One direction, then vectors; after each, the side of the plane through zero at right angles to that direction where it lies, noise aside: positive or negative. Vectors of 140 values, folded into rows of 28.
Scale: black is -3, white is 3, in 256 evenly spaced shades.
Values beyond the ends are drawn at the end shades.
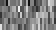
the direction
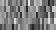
negative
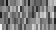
positive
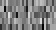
negative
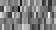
negative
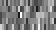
positive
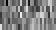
positive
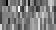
positive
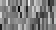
negative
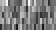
negative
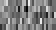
negative
